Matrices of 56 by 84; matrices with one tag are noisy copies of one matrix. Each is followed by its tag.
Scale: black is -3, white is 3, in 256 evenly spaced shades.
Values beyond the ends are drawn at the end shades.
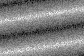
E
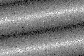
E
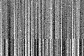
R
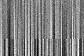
R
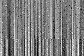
R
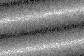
E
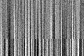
R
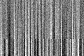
R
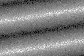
E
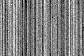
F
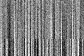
R
